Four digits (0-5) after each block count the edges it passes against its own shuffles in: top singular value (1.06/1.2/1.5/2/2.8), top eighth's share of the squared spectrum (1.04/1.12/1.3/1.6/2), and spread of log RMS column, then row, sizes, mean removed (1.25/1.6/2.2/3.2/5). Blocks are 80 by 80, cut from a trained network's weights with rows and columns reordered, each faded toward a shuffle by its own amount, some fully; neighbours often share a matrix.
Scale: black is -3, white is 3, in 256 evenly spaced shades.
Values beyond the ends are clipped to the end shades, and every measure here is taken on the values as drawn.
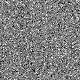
2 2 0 0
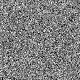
2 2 0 0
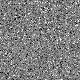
0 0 0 0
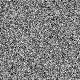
0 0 0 0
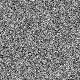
0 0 0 0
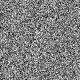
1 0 0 0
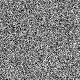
1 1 0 0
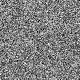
0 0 0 0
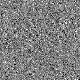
3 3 1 1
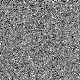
2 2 0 1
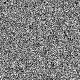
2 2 0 0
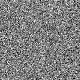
2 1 0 0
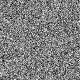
2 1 0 0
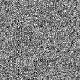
3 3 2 0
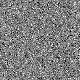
2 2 1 1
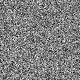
1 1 0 0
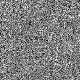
2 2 1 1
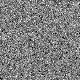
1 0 0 0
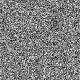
3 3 0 0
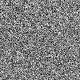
1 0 0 0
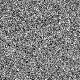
2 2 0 0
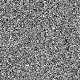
2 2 0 0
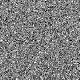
1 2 0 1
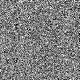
2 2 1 0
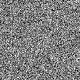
2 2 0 0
